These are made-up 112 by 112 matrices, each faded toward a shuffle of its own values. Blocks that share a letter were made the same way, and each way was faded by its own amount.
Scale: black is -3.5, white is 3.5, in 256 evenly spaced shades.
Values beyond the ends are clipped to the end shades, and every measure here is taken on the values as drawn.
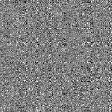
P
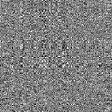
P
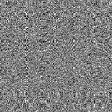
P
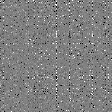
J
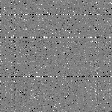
J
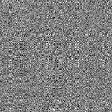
P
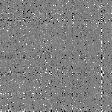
J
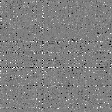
J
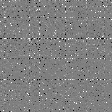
J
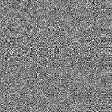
P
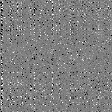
J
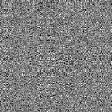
P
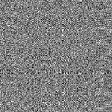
P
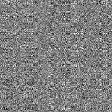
P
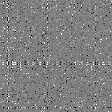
J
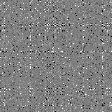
J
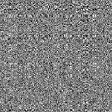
P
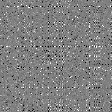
J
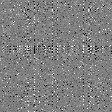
J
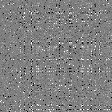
J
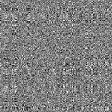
P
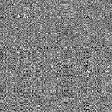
P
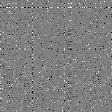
J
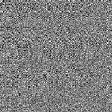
P
